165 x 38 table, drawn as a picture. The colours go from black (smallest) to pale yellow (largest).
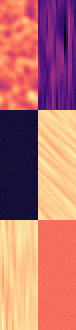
It is made of 3 by 2 panels. Panel 1,1: high, blotchy. Panel 1,2: low, streaked downward. Panel 2,1: very low, flat. Panel 2,2: very high, slanting down to the right, faint in contrast. Panel 3,1: very high, streaked downward, faint in contrast. Panel 3,2: high, flat.
